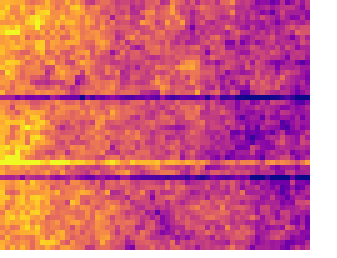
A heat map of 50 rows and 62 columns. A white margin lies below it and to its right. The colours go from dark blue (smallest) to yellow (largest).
Odd lines: rows 20, 33 and 36. Grain: streaks across. Slope: up to the left. Histogram: bell-shaped.
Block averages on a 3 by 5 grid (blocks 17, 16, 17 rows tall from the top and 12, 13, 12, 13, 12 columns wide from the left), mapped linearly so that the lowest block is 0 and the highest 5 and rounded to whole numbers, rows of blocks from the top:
54321
53210
53220
